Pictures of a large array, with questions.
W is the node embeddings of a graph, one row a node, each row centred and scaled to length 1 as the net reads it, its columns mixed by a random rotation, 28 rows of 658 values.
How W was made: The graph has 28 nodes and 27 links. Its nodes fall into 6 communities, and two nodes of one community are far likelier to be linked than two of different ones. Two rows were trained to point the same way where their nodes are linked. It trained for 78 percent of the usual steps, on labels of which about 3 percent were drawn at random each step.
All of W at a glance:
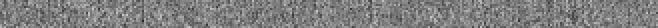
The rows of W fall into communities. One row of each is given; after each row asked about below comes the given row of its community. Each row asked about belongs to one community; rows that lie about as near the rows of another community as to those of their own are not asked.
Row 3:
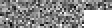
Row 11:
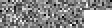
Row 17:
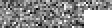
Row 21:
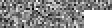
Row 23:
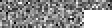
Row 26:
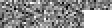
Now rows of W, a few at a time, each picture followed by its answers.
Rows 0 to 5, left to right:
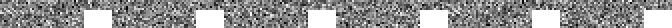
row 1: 3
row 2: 11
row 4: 11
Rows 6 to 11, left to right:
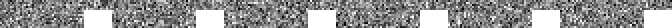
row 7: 21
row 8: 26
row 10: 26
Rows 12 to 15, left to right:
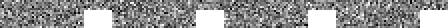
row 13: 23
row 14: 17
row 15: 11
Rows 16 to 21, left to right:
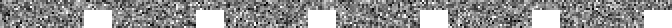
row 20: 26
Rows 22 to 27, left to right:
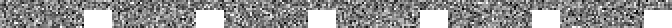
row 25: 23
